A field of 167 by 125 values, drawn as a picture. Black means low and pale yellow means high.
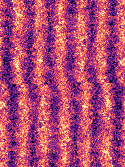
Overall the values sit about 50% of the way up the scale. The histogram is bell-shaped. The field is mottled with small blotches. A half turn leaves it unchanged. Stripes running up and down repeat 6 times from left to right. No overall slope runs across the table. No row or column stands out.
